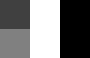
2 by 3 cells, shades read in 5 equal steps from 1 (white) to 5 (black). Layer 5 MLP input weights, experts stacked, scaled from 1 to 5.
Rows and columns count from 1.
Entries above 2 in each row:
2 2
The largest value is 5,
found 2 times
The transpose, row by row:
4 3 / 1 1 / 5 5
